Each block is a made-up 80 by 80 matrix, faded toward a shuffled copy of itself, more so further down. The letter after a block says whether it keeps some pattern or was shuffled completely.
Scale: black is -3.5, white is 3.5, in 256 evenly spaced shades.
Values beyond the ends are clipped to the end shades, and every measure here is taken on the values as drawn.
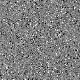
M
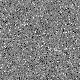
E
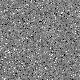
E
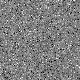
E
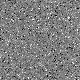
E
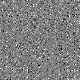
M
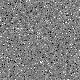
E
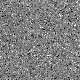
E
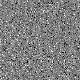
M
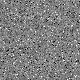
E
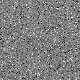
M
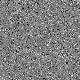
E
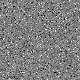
E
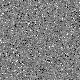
E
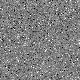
E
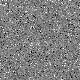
E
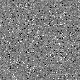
M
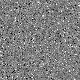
E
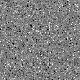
M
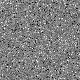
E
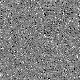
M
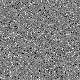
M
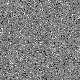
E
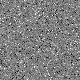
E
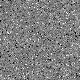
E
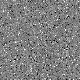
M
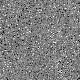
E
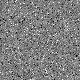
E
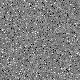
E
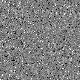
M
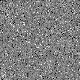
M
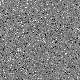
E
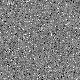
E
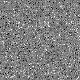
M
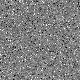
E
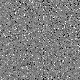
M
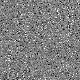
M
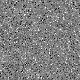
M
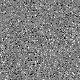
M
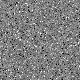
E
